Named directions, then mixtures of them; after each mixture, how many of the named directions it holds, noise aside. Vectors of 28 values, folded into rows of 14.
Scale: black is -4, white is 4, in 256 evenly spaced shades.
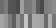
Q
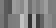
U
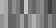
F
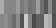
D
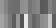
two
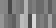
three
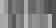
three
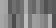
three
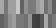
two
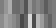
one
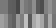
one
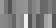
three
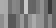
one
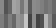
two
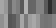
one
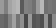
one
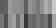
three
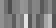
three
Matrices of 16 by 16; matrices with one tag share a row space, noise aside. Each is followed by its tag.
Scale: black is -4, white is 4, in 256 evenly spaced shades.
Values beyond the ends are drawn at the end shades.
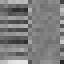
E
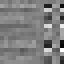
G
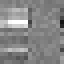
E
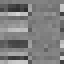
E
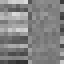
E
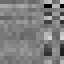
G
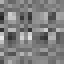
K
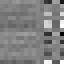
G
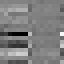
E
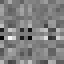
K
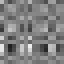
K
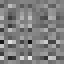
K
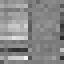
E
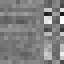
G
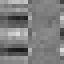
E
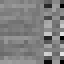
G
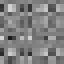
K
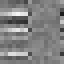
E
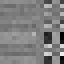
G
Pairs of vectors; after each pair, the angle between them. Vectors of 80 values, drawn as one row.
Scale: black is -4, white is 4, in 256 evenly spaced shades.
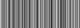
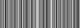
partly opposed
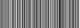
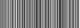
nearly parallel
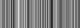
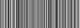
partly opposed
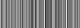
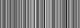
nearly opposite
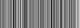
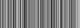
nearly parallel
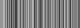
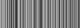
nearly parallel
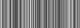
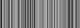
nearly opposite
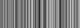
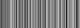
partly aligned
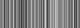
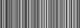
orthogonal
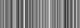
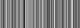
partly opposed
